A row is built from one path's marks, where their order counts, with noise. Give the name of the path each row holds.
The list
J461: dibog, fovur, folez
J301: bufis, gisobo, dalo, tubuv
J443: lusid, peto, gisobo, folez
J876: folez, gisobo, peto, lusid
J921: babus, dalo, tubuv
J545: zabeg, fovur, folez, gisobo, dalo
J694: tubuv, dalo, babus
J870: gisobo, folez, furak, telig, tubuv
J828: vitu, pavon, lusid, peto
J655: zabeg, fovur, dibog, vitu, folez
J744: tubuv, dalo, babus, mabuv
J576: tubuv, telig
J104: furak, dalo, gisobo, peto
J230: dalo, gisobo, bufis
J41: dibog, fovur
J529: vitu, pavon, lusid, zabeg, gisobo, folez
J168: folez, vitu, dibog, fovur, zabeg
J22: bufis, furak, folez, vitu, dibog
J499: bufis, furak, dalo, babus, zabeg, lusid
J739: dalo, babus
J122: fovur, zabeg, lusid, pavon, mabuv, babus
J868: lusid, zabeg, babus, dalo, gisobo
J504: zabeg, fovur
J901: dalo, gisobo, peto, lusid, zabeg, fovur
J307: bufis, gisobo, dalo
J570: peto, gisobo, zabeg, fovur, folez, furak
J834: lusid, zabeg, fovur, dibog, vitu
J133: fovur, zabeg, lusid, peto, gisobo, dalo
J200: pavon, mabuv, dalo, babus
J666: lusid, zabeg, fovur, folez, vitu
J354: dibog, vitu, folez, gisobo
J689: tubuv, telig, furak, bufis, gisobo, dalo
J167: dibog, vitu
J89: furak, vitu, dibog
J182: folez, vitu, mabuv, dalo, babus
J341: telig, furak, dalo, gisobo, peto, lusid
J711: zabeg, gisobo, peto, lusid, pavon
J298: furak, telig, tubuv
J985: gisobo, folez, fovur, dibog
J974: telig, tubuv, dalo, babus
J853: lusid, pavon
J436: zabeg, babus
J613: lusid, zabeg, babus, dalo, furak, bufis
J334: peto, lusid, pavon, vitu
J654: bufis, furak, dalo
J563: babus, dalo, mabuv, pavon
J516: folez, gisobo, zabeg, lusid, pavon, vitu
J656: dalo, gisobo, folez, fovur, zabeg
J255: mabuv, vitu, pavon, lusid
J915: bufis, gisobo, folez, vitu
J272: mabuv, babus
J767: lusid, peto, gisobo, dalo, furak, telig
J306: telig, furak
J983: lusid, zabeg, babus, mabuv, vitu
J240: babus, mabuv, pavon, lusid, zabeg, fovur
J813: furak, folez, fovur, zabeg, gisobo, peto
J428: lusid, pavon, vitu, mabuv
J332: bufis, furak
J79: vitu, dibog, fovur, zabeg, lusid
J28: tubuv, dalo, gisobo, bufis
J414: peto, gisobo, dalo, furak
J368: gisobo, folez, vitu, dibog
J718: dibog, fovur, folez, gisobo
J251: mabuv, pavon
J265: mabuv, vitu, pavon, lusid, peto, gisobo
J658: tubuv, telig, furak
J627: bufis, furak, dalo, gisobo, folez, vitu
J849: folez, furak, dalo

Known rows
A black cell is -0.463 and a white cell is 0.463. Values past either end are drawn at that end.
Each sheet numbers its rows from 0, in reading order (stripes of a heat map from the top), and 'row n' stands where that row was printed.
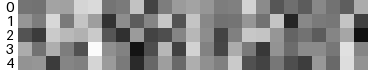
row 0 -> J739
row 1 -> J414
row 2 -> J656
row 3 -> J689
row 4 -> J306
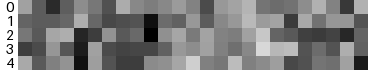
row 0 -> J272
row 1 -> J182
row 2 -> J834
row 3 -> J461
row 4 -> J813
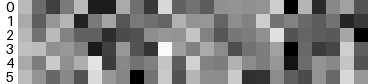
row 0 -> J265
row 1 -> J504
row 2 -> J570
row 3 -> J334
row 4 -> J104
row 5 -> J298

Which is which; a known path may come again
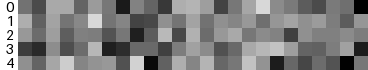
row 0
J545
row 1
J744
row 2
J89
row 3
J985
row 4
J868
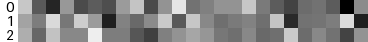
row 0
J240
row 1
J414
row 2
J694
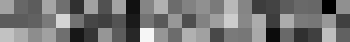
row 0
J983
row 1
J182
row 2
J334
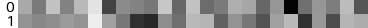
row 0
J104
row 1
J974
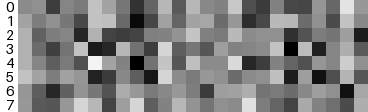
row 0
J306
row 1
J576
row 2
J813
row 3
J265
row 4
J298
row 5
J828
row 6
J272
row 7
J563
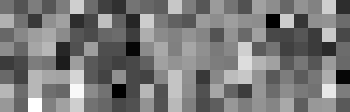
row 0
J870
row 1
J255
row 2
J443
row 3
J834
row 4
J461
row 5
J656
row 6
J689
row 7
J28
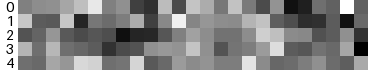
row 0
J341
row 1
J122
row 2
J168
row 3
J570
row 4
J739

